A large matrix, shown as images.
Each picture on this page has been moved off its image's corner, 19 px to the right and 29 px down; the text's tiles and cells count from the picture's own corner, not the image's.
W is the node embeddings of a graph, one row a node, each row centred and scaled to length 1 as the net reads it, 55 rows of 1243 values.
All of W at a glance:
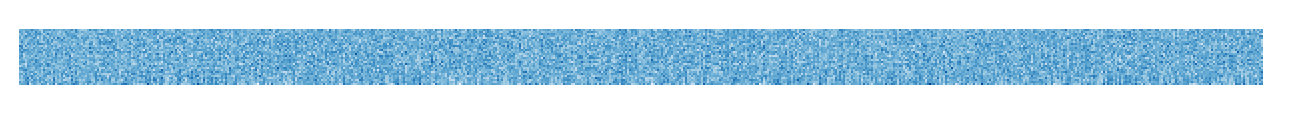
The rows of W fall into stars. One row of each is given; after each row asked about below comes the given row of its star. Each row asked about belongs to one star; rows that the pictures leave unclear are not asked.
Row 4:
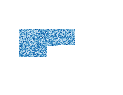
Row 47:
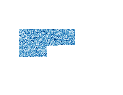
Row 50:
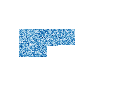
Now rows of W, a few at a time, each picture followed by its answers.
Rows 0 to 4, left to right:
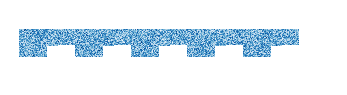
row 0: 50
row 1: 4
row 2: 50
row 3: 4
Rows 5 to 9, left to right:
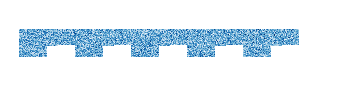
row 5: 47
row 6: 50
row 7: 4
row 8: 50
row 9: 50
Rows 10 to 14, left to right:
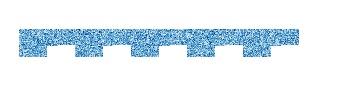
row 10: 4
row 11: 47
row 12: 4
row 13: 47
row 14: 47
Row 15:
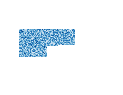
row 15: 47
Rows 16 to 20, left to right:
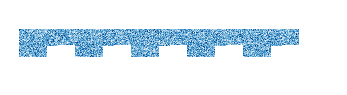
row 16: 4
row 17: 4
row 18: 47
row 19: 4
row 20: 4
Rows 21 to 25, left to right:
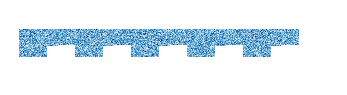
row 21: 50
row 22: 47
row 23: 47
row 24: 4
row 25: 47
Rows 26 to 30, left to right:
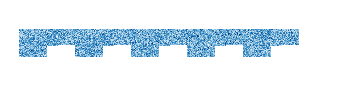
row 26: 4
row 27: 4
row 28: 4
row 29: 50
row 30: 47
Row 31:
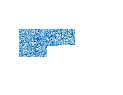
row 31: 4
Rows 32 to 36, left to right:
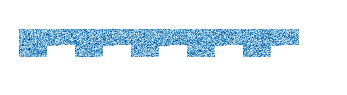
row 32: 4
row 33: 4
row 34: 47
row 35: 47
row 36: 4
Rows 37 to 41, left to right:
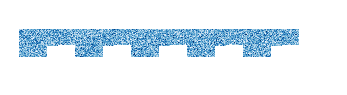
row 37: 50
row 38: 4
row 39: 4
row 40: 4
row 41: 50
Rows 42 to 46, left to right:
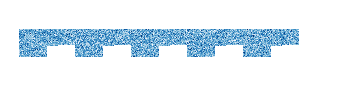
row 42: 50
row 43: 50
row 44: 50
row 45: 4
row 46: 50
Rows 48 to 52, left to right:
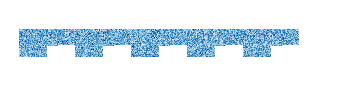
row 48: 50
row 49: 50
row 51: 50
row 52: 50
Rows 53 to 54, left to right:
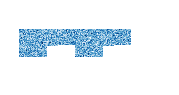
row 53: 47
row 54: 50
